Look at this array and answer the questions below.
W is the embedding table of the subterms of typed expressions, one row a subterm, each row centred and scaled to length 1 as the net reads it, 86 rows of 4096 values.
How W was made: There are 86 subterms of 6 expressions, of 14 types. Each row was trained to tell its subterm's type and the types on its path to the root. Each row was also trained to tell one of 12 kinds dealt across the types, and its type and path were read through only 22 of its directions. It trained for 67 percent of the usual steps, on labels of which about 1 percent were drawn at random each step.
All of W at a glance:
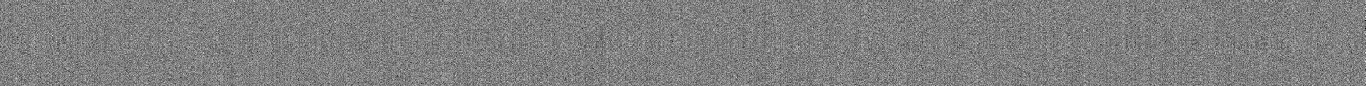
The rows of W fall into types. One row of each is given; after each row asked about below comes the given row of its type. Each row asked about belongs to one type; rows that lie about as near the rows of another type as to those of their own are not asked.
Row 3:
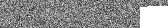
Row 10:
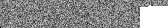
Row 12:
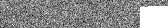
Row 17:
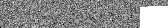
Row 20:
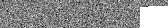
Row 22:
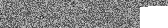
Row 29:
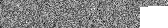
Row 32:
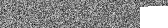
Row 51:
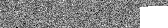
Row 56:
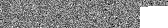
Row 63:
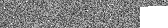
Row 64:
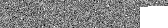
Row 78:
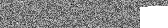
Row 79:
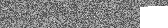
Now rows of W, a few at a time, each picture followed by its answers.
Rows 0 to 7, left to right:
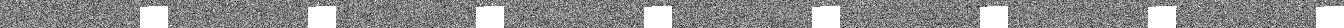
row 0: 79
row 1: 79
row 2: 17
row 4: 64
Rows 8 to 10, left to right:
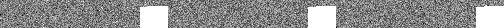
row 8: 32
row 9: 17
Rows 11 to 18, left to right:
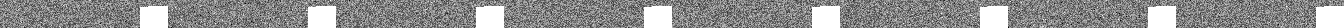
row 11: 10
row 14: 78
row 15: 64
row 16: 12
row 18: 56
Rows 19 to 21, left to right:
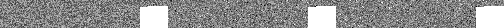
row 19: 20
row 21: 64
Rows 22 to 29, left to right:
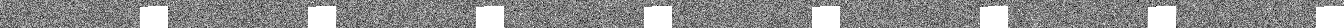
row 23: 10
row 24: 78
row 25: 3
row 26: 64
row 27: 51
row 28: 22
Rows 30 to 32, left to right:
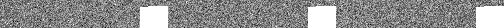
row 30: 12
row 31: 17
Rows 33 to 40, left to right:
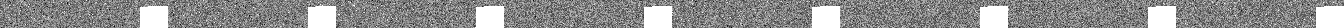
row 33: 79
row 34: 29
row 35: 51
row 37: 78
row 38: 22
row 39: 3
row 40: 32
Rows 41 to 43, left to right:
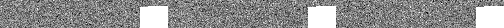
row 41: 17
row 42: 10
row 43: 3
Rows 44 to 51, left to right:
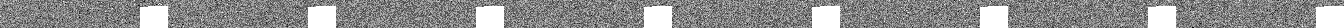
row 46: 51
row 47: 51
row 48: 56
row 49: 3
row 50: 29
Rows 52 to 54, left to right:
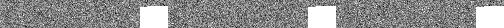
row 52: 29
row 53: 22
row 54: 51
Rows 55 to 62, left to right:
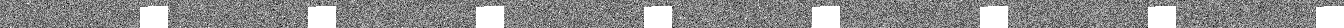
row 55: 56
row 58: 10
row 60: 79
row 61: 78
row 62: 63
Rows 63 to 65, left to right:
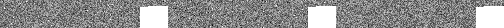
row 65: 17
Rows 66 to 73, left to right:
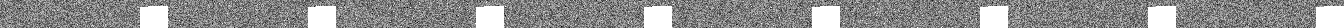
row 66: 32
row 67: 20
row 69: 63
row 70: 51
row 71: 63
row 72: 32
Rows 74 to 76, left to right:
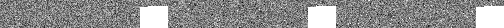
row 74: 78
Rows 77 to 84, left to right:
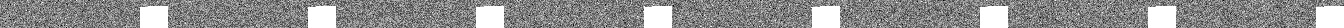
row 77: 32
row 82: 32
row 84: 29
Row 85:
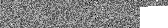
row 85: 78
